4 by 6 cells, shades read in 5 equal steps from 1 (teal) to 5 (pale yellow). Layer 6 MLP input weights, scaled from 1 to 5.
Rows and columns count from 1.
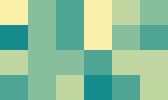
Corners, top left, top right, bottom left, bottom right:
5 3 2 4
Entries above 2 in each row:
5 3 5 3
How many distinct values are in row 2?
4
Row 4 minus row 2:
1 0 2 -4 -1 2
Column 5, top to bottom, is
4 3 4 2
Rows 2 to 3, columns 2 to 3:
3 2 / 3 3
